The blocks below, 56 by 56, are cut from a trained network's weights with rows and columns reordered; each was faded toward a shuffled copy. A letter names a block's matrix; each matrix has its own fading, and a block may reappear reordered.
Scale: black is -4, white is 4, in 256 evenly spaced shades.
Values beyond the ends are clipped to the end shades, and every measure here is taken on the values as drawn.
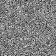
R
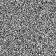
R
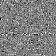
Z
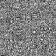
Z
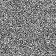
R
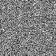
R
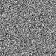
R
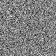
R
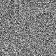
R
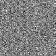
Z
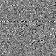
Z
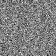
R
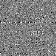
Z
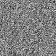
R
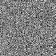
Z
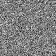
R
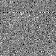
Z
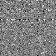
Z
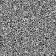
R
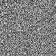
R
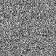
R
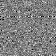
Z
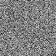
R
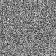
R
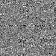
Z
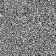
Z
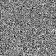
R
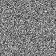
R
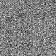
Z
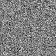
R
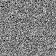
R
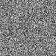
R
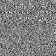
Z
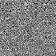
Z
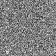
R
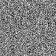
Z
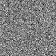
R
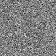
R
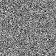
R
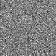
Z
